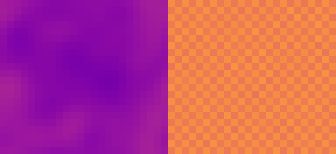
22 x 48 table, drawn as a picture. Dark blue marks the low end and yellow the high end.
The table splits into one row of 2 panels. Panel 1,1: low, blotchy, faint in contrast. Panel 1,2: high, checkered, faint in contrast.
